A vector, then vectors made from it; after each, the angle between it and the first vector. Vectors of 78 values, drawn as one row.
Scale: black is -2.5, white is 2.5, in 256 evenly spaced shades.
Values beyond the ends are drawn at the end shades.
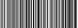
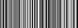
nearly opposite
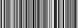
partly aligned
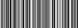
orthogonal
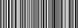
orthogonal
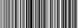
partly aligned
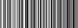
orthogonal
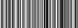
orthogonal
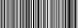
nearly parallel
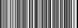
partly opposed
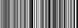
partly opposed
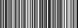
nearly opposite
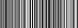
nearly opposite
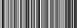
partly aligned
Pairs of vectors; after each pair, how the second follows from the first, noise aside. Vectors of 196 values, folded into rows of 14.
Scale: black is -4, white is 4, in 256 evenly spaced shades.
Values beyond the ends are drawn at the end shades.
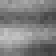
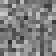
shuffled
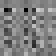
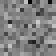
shuffled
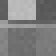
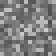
shuffled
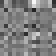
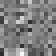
reversed
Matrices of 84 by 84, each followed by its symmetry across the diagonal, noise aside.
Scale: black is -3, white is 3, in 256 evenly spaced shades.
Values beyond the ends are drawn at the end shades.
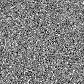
neither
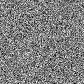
neither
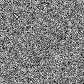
symmetric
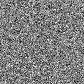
neither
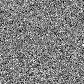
neither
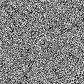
symmetric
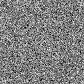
symmetric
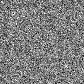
symmetric
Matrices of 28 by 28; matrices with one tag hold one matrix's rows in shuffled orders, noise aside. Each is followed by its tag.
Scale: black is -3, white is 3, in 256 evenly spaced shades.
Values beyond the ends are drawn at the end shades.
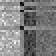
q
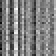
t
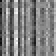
t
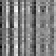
t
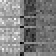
q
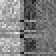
q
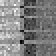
q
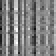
t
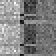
q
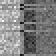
q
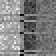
q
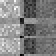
q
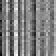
t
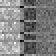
q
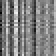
t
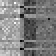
q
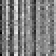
t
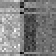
q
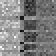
q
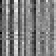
t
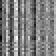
t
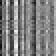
t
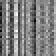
t
